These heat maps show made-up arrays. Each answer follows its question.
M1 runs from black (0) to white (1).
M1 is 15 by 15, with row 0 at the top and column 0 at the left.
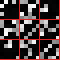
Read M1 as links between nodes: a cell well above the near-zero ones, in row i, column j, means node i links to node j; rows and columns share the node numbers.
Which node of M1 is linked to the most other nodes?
node 7
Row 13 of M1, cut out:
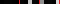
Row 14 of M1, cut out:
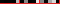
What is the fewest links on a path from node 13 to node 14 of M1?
1
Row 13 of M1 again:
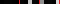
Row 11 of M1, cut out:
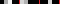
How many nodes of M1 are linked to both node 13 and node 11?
0
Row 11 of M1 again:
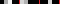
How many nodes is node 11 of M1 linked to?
5
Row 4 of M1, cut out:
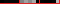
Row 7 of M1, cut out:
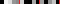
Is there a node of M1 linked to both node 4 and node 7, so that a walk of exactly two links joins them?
yes
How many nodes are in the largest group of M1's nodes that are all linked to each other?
3
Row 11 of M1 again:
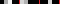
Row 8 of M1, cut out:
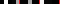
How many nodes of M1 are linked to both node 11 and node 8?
1
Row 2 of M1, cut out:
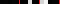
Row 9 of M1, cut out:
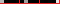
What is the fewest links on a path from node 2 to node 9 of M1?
3
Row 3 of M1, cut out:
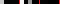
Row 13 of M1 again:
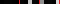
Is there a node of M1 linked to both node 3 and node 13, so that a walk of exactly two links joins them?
yes
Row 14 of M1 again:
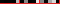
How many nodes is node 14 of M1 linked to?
6
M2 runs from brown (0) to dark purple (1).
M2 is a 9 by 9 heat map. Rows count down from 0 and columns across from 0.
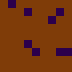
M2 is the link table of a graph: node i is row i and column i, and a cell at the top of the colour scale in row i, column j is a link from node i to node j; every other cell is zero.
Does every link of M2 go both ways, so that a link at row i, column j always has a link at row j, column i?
no
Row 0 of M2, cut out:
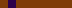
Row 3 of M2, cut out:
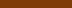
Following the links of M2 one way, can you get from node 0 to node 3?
yes
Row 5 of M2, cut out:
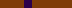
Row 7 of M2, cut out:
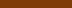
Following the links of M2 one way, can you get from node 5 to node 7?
no
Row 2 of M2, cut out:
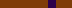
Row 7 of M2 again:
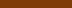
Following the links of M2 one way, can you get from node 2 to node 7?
yes
